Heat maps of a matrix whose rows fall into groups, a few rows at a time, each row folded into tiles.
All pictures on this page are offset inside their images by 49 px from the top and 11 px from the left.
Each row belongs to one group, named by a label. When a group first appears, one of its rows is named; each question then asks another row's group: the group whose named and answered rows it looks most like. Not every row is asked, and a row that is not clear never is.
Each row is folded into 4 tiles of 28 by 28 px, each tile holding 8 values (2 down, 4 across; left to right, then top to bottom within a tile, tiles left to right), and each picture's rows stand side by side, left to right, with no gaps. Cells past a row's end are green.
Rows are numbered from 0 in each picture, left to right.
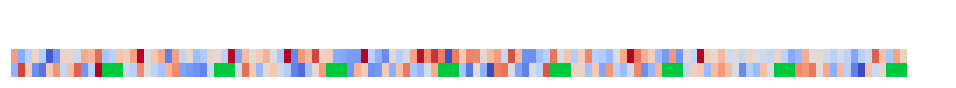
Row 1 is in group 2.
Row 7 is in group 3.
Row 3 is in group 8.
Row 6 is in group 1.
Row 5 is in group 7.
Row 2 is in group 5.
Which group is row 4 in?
2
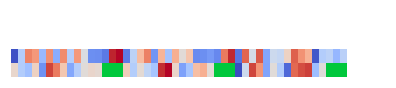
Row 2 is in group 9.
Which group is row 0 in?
2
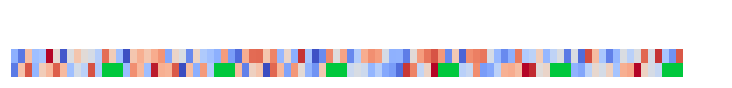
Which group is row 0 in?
1
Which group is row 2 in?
2
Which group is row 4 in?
9
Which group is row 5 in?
8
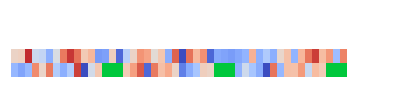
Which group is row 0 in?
7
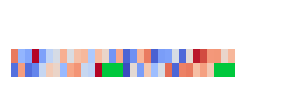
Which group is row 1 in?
8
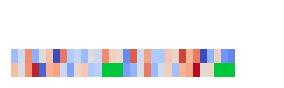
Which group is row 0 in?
2
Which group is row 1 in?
9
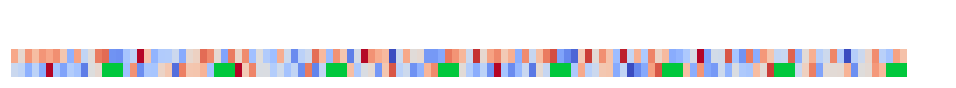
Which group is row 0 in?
5
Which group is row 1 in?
8
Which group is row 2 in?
3
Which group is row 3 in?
2
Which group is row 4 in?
5
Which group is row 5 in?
5
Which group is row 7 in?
1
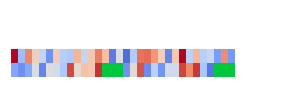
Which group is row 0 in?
8
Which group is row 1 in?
9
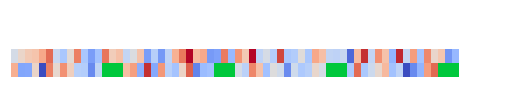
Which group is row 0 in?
2
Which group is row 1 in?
7
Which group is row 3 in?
5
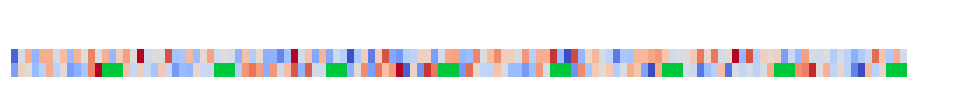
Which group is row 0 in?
5
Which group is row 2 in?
9
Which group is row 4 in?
5
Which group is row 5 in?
8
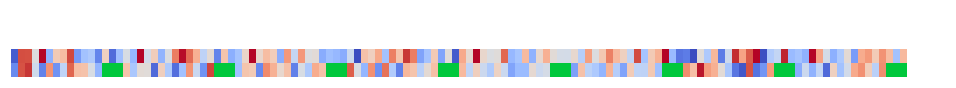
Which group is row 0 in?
9
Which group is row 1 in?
7
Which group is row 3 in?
7
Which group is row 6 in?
7
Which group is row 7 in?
8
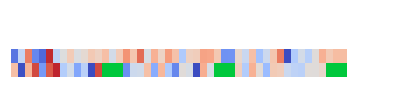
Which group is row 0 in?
2
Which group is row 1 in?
5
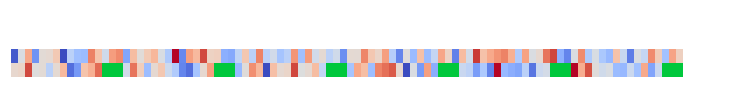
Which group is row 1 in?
5
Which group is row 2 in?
9
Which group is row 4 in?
5
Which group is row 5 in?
3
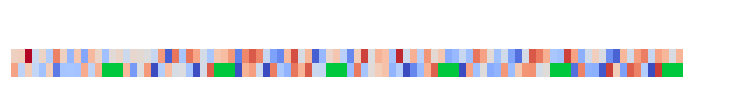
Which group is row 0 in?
3
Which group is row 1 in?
2
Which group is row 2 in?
9
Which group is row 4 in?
8
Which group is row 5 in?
8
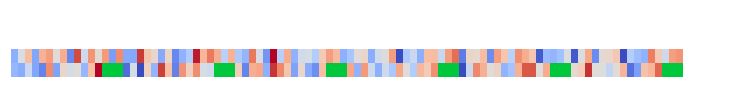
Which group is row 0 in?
5
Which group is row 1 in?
8
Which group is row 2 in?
2
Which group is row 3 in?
3
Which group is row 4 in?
9
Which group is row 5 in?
3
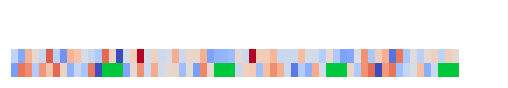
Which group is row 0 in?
1
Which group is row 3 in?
2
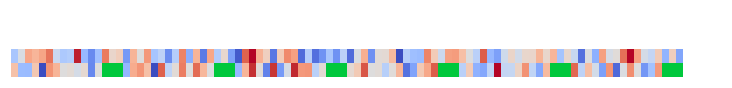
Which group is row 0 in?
2
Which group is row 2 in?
9
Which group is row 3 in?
3
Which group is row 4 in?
8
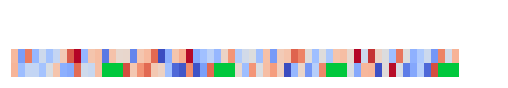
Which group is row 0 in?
7
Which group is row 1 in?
7
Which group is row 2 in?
7
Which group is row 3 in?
2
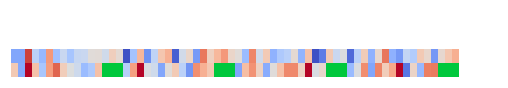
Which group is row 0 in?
2
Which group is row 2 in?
9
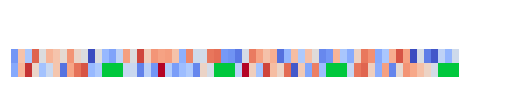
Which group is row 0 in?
9
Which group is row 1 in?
5
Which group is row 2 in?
1
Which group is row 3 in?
9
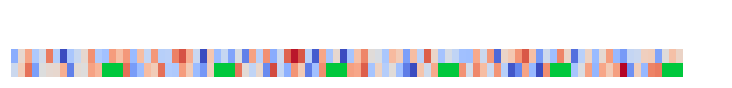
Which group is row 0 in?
1
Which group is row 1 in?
7
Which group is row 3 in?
3
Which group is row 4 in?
7
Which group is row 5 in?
1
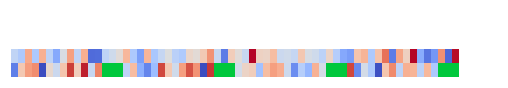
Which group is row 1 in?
8
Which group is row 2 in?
1
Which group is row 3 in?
2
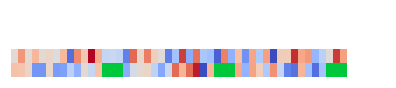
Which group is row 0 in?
5
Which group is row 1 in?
9
